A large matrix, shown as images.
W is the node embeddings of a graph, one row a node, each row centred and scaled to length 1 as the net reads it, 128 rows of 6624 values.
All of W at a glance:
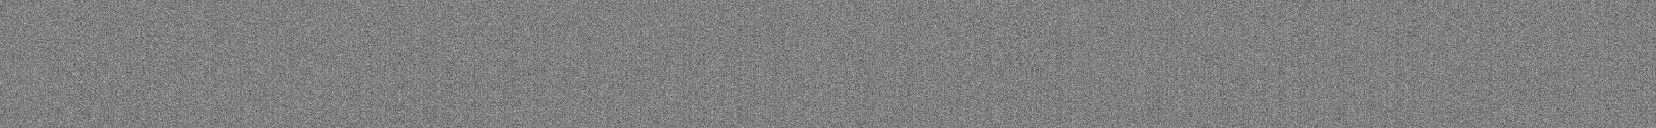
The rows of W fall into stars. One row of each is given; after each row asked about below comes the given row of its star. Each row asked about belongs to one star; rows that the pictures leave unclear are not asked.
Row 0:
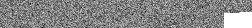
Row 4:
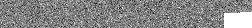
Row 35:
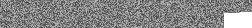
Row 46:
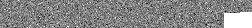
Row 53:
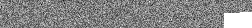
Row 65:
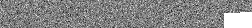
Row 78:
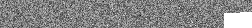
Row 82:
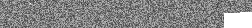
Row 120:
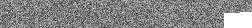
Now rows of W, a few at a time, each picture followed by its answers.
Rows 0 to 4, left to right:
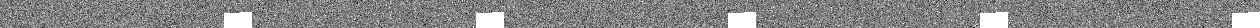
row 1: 35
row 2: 35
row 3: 0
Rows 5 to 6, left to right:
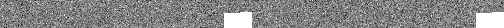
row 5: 35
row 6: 120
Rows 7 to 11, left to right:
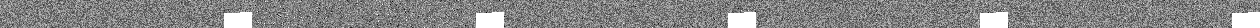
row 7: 4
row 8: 53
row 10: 120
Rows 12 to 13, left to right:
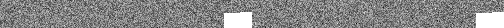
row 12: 46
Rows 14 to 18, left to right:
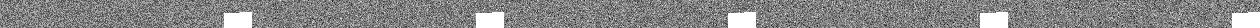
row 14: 53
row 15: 78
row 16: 78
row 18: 65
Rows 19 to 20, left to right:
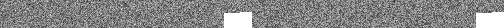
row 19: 120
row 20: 0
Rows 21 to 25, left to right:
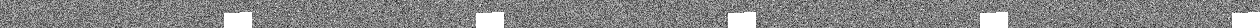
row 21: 35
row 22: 4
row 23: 4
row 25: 65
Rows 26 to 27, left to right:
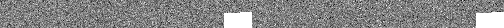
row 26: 65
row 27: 35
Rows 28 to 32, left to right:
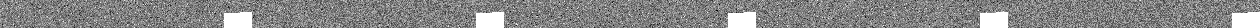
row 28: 120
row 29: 120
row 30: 53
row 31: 35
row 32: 53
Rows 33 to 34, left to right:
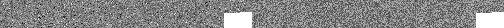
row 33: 46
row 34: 120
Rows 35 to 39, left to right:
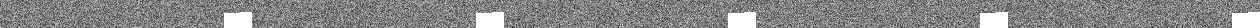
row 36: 35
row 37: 78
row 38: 53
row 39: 4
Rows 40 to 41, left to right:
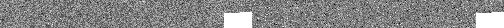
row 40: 120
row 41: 0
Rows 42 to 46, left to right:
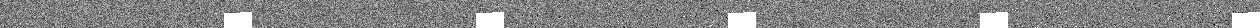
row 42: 46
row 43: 46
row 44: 53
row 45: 78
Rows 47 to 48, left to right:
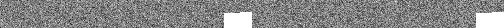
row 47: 78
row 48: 82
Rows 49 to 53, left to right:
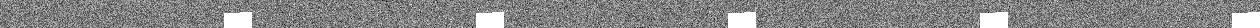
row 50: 4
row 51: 78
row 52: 35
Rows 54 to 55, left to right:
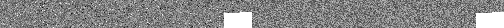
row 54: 0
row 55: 0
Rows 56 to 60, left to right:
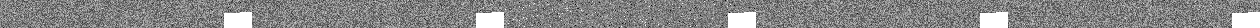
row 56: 35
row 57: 0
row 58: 82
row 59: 4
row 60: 4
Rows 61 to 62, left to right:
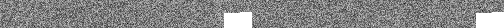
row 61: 120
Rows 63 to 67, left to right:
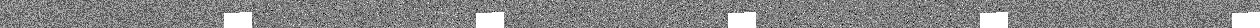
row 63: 53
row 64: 0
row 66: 46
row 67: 4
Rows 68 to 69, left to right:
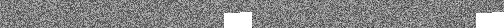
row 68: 65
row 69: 78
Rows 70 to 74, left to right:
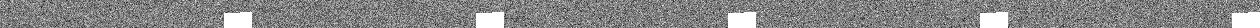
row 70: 65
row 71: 4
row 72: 78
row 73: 4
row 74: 78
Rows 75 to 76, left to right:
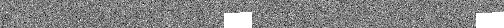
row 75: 120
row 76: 4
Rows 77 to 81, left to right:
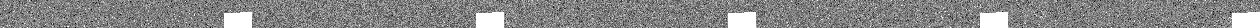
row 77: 46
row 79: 78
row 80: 35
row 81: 53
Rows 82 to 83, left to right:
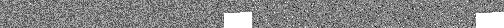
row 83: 0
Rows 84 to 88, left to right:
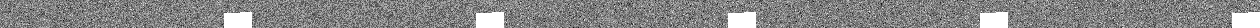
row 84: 65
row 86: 120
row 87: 120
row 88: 65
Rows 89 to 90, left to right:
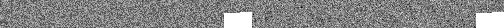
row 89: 46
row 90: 78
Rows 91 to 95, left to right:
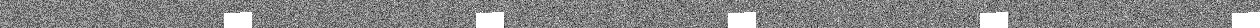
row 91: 78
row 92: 65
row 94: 4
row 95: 78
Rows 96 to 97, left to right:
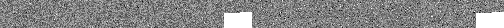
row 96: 82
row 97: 53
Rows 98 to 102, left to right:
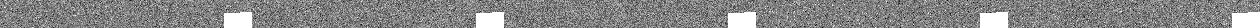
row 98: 4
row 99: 65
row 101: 46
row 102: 120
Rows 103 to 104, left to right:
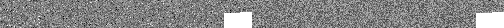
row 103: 46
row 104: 4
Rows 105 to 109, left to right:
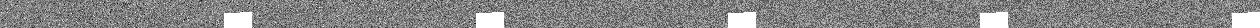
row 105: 120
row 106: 65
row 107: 0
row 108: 78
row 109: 53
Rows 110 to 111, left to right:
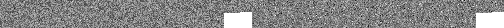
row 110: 0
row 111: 35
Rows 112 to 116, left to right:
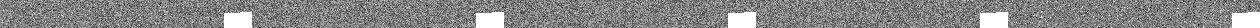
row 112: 78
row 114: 65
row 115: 78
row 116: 53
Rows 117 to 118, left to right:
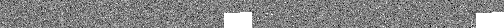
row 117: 65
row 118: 0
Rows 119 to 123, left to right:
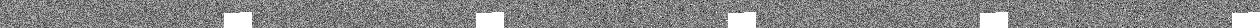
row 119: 0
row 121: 120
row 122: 53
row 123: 65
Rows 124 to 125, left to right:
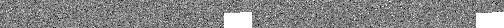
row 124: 4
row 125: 35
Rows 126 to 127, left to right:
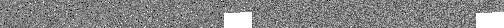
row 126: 82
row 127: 4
